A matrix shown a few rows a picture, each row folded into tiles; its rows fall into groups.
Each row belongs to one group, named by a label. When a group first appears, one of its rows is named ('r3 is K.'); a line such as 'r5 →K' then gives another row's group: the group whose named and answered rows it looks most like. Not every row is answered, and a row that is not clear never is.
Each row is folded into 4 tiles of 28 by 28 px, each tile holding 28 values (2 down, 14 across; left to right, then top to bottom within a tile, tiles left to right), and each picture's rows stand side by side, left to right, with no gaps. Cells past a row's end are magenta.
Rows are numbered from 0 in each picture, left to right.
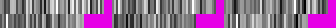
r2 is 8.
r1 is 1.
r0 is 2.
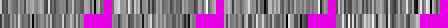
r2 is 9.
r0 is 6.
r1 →9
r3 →8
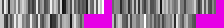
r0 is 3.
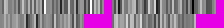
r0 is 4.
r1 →3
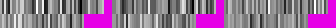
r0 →3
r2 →4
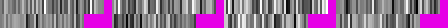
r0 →4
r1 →1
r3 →8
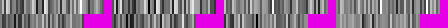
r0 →1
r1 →1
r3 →4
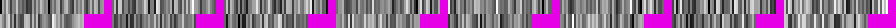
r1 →1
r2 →1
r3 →8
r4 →6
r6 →1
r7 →3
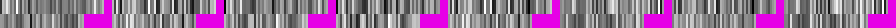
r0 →9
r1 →3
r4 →3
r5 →2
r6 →3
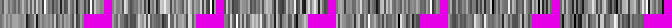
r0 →4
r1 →2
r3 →9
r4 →2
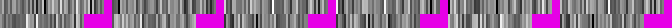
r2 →6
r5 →6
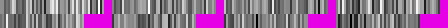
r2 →6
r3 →1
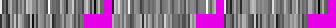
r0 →6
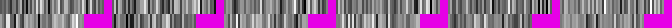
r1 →1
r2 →8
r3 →8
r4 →2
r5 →4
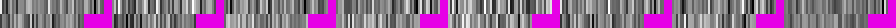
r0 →6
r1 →1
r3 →8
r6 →8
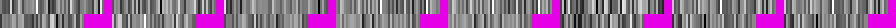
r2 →6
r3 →4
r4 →4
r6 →6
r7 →6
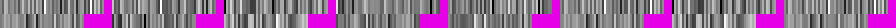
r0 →4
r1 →6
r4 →2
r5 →4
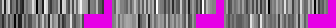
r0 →1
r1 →4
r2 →2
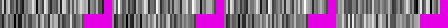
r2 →1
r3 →8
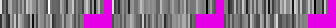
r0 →6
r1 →6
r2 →2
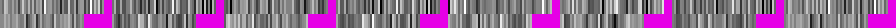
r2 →3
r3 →2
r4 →9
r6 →2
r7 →4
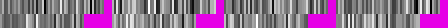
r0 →2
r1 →3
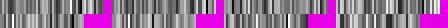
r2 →9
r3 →3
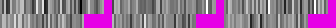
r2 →4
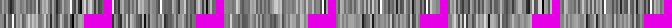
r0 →8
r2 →2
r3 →4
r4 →8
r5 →4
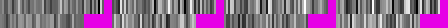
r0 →2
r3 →8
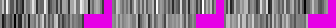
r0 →1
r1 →4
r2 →3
